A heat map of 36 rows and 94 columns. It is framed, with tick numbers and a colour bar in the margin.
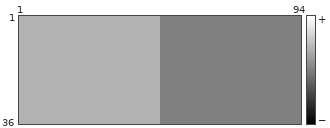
The table splits into one row of 2 panels. Panel 1,1: high, flat. Panel 1,2: middling, flat.
